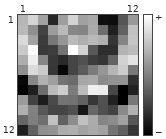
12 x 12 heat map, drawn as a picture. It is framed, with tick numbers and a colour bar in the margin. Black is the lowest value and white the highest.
On average the colour sits 50% of the way up the scale. Rings spread out from the top middle. The top middle is the ninth with the highest average.
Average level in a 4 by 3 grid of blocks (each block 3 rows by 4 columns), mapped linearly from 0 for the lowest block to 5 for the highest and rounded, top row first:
351 | 413 | 030 | 232
